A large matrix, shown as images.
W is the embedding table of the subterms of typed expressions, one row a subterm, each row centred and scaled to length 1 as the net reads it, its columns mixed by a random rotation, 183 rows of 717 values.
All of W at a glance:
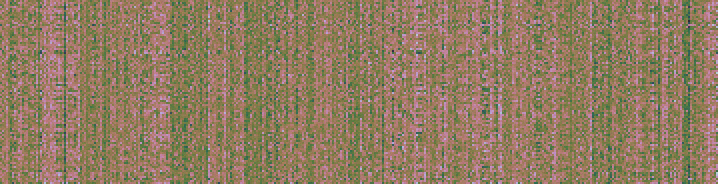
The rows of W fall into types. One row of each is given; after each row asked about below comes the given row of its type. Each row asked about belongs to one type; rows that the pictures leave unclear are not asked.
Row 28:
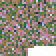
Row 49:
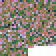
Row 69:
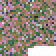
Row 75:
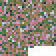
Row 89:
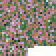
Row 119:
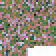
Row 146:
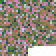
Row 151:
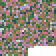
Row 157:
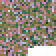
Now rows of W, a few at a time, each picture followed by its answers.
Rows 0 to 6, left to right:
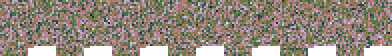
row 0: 28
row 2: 28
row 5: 49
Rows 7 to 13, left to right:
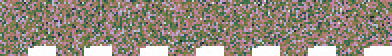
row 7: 157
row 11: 75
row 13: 69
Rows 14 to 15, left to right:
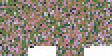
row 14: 75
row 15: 49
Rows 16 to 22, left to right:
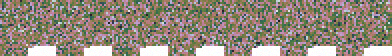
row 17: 119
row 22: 89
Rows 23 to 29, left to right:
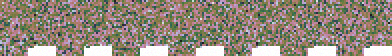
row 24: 157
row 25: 49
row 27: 119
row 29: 119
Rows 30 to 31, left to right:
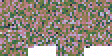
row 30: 49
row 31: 75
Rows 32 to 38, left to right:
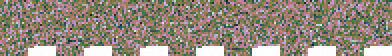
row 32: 89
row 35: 75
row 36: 49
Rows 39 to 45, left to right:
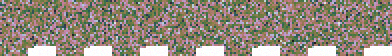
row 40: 151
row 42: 146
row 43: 75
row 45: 69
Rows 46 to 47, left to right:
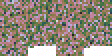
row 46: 157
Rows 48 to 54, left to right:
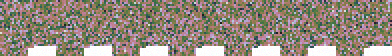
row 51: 119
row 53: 157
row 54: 28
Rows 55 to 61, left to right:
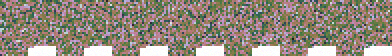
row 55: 151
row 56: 146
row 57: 28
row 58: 69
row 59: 28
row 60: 89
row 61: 146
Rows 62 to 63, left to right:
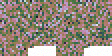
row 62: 69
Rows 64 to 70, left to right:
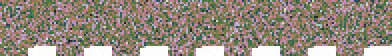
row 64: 151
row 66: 146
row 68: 89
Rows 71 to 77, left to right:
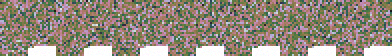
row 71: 151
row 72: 69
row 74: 75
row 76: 146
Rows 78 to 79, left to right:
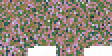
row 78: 89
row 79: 69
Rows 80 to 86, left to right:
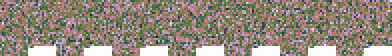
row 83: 69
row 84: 28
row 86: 146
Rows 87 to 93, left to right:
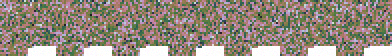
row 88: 119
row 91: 119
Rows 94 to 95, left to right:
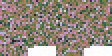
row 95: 151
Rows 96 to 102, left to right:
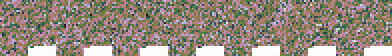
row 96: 157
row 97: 119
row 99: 75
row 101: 69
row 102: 151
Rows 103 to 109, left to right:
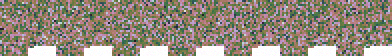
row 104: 119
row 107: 28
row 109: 157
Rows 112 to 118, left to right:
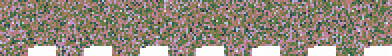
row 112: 89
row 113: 89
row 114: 157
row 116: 69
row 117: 28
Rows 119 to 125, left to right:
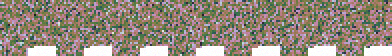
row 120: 69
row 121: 146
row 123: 28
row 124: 49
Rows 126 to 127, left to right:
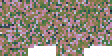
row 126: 49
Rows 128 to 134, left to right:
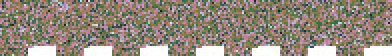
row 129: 69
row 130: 49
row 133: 157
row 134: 119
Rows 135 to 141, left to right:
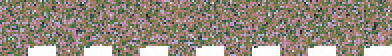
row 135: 75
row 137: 119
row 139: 75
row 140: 119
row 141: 28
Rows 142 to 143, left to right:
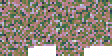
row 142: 49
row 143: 151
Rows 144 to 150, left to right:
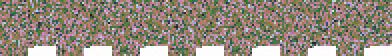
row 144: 28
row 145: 119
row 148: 146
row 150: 69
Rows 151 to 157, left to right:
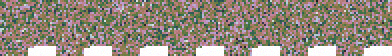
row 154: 151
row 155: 89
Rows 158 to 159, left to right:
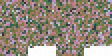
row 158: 157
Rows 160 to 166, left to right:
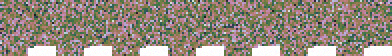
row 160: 119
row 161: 146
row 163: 69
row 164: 49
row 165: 28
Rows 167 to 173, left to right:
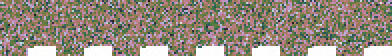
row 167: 119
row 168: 146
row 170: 157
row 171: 28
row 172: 69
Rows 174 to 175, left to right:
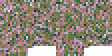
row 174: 69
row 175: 146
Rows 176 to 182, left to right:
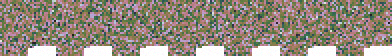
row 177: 151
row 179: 75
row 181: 146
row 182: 119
